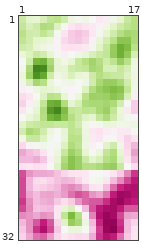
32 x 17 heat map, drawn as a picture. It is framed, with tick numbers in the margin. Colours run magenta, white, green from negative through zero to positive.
The top part is higher, up to a seam about 70% of the way down. The field is mottled with small blotches. The bottom middle is the roughest part. No regular stripes run through it. The bottom right is the ninth with the lowest average.
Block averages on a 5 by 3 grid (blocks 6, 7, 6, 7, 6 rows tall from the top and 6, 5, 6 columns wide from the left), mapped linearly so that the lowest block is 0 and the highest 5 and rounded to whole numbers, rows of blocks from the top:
535 | 555 | 554 | 232 | 130
